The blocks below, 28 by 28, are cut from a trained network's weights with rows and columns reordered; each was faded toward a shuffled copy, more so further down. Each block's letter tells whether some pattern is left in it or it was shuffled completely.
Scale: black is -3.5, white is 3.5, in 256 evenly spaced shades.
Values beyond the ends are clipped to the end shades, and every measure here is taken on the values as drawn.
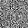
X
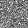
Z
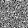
X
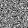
X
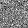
Z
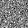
Z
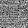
X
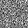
X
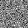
X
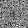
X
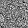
Z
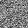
Z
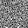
X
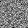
X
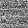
X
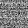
X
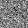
X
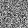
Z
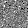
Z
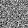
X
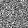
Z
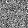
Z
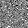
Z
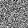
X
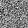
Z
